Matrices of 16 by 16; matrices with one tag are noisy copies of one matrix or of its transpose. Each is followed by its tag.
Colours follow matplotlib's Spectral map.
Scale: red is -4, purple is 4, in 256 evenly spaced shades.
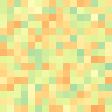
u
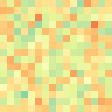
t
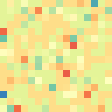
u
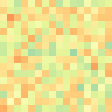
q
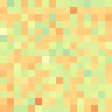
q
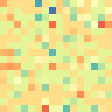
t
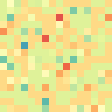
u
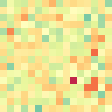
u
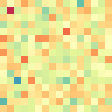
t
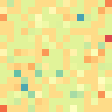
t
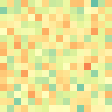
u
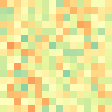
q
